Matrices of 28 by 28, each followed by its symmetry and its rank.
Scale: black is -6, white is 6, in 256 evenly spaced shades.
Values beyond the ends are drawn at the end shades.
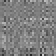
neither, rank three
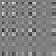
symmetric, rank one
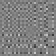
antisymmetric, rank two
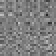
neither, rank three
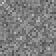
symmetric, full rank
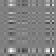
neither, rank one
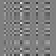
neither, rank one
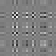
symmetric, rank one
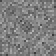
symmetric, full rank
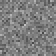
symmetric, full rank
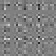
antisymmetric, rank two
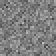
symmetric, full rank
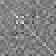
symmetric, rank five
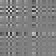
symmetric, rank one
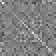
symmetric, rank five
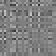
antisymmetric, rank two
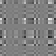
neither, rank one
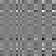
neither, rank one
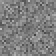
symmetric, full rank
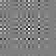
symmetric, rank one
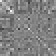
symmetric, rank five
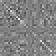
symmetric, rank five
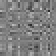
neither, rank three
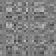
neither, rank three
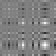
symmetric, rank one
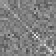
symmetric, rank five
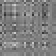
antisymmetric, rank two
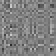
neither, rank three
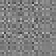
antisymmetric, rank two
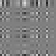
neither, rank one
